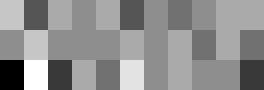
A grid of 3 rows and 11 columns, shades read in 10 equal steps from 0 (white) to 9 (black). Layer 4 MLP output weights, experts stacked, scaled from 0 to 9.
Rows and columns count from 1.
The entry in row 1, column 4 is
4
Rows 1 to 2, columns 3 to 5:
3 4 3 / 4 4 4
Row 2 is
4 2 4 4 4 3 4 3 5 3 5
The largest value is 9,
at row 3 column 1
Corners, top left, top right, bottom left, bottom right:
2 3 9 7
